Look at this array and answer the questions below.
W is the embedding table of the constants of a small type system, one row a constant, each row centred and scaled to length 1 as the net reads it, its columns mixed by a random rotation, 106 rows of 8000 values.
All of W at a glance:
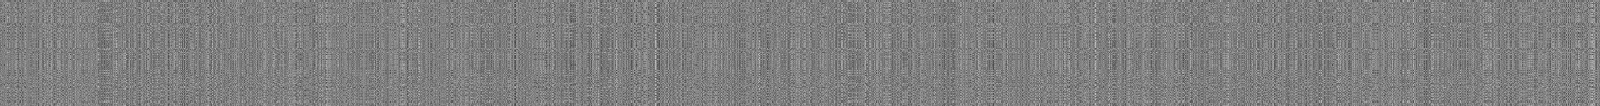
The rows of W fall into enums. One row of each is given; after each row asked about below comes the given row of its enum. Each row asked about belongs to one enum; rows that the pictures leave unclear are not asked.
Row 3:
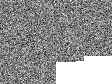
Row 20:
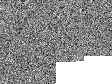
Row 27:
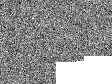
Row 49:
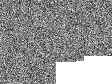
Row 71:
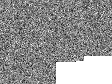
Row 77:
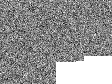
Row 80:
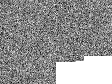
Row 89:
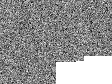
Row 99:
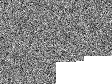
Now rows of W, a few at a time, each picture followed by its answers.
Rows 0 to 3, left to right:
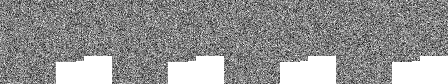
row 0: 49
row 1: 49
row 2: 99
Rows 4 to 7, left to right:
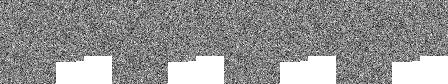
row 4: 99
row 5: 20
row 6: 99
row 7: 77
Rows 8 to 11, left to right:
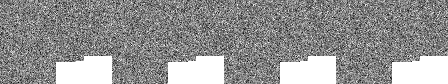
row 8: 80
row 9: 99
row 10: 71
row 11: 71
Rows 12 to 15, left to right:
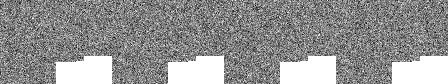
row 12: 27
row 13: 99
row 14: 77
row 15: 89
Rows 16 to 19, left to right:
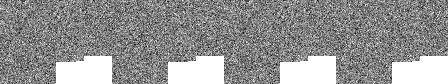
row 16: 20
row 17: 3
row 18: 20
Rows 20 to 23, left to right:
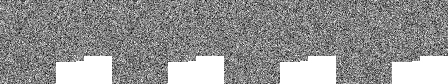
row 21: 20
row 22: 99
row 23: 49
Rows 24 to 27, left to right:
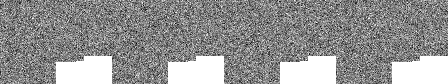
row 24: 27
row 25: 77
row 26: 3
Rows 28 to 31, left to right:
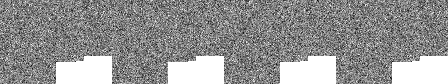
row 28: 71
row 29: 49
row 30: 20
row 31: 71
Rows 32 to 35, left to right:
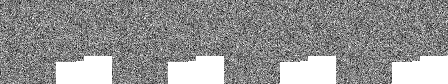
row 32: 27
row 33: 27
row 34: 99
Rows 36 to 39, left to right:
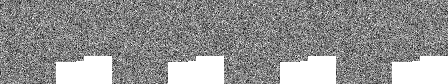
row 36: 27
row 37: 99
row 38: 71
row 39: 27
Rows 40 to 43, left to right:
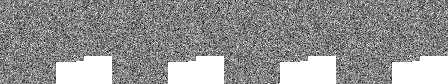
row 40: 71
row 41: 89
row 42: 99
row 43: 71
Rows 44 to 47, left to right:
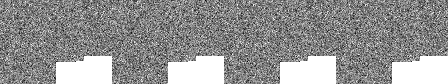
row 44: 71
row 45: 20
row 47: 71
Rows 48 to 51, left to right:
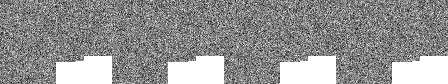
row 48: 80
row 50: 99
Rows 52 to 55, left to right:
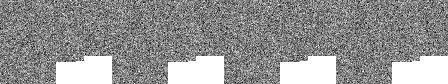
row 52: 3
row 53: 89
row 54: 80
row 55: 89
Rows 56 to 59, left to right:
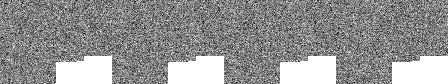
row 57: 89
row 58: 89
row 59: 80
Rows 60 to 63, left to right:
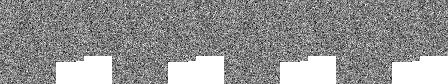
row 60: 89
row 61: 71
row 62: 89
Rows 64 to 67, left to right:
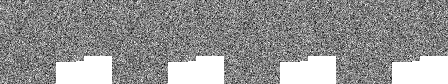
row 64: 20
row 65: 20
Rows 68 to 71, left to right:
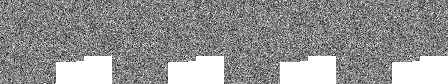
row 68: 99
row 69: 71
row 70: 49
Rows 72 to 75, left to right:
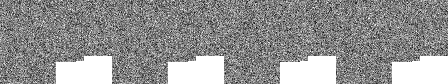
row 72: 49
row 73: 49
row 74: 89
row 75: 27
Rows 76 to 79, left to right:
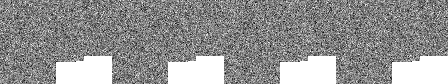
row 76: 71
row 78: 89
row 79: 71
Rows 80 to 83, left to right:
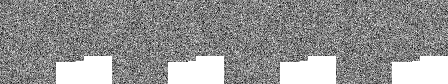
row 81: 89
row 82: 80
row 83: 27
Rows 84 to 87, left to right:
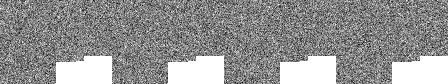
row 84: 20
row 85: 99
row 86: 80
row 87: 3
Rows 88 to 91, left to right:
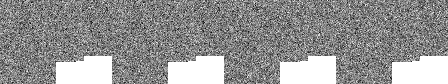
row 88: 89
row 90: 77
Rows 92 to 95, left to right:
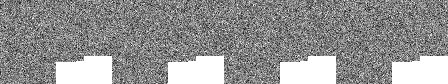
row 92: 27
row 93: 99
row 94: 71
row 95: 77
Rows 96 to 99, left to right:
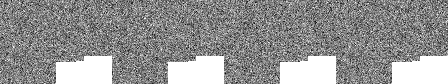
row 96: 99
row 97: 27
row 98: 89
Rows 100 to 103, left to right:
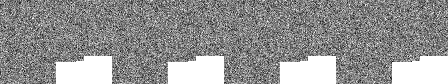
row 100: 27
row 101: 49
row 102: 49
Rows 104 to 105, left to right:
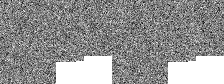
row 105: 89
